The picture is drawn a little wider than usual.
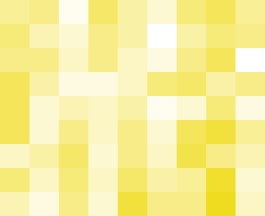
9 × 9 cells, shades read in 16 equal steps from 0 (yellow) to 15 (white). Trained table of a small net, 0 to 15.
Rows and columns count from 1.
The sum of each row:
73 81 82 77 91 67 75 69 69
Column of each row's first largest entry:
3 6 9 3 6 2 4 9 2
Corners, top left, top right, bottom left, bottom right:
8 8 10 11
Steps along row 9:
up down up down up same down up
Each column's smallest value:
4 7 5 5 2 6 3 0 7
